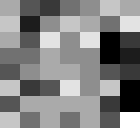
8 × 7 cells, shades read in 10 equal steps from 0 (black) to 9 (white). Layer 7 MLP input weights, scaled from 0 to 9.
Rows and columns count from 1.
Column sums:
43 28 42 45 46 26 28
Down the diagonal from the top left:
6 1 8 5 5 7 0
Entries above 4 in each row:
4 5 4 3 4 4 4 4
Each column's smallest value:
3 1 2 4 5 0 0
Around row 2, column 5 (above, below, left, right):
5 8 7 4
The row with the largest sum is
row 8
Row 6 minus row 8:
0 -2 -3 4 -1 4 -9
